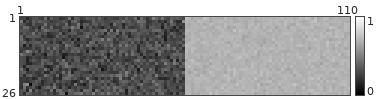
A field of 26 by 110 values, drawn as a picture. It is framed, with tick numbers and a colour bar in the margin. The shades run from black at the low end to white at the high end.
The table splits into one row of 2 panels. Panel 1,1: low, fine-grained. Panel 1,2: high, fine-grained, faint in contrast.
